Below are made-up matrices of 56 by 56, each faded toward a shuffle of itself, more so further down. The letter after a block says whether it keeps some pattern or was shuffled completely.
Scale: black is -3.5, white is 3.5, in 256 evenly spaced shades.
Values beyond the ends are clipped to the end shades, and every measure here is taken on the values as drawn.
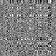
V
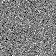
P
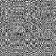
V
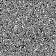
P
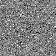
P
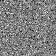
P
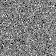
P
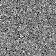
P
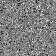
P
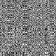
V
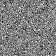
P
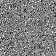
P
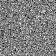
P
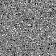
P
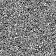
P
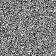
P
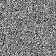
P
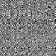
V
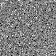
P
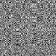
V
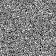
P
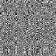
V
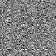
V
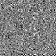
V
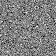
P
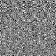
V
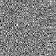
V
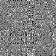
V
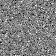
P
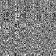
V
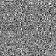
V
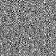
V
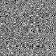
V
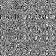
V
